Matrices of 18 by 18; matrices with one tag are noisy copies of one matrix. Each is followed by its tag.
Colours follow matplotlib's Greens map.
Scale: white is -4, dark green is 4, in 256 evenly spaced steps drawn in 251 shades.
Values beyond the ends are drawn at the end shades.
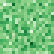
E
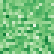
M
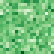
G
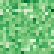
G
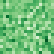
M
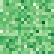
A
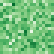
E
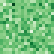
E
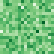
A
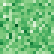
E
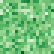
G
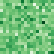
A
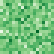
A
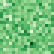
E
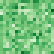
G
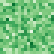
E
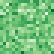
G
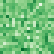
M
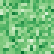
G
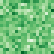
G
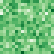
G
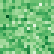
M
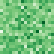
A
